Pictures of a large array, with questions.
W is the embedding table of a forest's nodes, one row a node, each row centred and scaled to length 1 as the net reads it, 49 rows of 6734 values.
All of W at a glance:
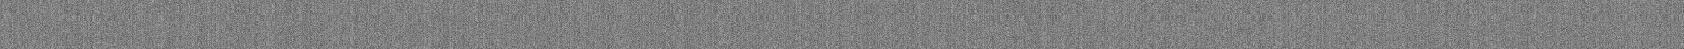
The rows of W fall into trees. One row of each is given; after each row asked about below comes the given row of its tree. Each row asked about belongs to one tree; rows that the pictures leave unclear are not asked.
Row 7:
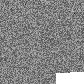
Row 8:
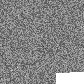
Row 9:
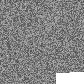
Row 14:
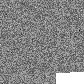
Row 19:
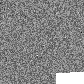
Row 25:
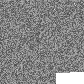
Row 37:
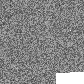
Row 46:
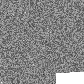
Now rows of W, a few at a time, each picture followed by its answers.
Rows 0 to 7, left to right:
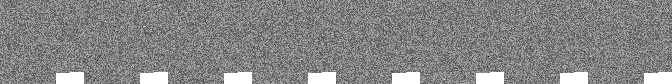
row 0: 9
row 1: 37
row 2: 9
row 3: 46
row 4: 7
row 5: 14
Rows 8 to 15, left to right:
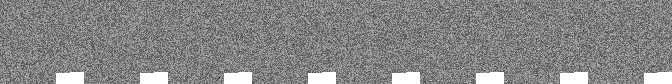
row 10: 7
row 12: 7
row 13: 25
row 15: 46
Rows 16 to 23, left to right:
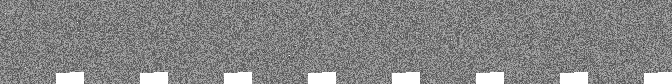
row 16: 46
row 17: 46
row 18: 46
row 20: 46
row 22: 7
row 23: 8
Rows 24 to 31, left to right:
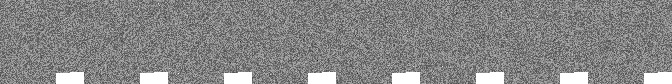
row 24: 25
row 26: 9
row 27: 8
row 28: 25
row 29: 8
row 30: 14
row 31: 8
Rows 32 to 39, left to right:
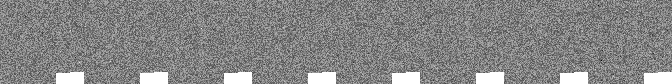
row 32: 19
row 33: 25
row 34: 7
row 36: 9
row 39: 37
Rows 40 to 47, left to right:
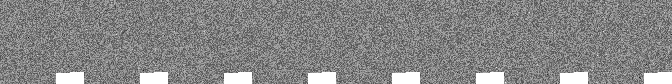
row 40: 19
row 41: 25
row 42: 7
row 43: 25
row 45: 25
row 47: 46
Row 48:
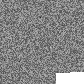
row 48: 7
